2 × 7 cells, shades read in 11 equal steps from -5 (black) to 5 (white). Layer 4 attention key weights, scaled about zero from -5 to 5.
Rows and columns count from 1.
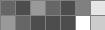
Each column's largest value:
1 -1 1 -1 -2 5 4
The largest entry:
5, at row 2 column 6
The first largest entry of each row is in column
7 6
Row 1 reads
-1 -2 1 -1 -2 0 4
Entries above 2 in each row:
1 2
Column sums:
0 -3 -1 -3 -4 5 7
